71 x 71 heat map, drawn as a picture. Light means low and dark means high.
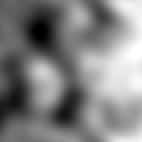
Slope: up to the left. Average level on the scale: 50%. Lone odd cells: none. Ninth with the highest average: top left. Odd rows or columns: none. Ninth with the lowest average: middle right. Grain: smooth.
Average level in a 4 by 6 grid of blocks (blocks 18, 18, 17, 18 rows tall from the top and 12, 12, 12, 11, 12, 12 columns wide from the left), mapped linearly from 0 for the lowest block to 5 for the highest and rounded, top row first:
4 5 4 3 3 1 / 4 4 4 2 1 0 / 5 3 3 3 1 0 / 4 3 4 3 2 2
